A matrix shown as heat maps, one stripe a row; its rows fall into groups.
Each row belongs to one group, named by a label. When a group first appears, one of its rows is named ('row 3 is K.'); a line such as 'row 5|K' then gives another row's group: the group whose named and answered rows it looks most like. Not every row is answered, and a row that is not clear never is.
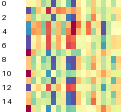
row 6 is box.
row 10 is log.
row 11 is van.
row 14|van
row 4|box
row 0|van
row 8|van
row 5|box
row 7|log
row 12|box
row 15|log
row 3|box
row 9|van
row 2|van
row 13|van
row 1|box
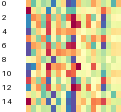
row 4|box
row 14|log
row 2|box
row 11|log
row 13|van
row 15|van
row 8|van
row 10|box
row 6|box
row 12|box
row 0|van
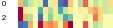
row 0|van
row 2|log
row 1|log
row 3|box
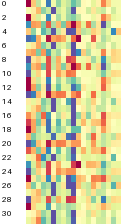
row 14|van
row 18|log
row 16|log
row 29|log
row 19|van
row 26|van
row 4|van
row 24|box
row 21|log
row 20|box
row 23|box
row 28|box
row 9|box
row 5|box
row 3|box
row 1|van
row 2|log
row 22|van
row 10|box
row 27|van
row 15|van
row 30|van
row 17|log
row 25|log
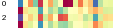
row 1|log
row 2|box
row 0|box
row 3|log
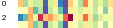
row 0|van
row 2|box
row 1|van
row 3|van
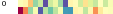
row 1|log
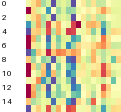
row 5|log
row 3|box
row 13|log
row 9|log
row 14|van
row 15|box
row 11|van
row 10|log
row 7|box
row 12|log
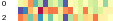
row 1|box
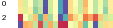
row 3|box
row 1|van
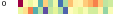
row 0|log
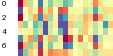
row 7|box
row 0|log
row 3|van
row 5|box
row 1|box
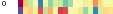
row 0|log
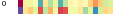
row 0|log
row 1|box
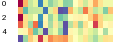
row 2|log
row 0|log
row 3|log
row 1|van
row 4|van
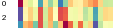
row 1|box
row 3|box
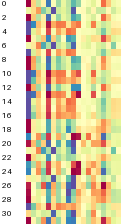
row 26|log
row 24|box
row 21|van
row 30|van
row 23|box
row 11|box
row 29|box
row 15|box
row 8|log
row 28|log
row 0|log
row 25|van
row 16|box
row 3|box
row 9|log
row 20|log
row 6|van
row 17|log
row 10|box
